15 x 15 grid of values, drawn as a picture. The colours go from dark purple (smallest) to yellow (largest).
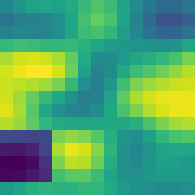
The bottom left is the ninth with the lowest average. On average the colour sits 60% of the way up the scale. No overall slope runs across the table. In the bottom left lies a patch that is lower than the rest. Values change most from cell to cell in the bottom left. The bottom right is the calmest part.
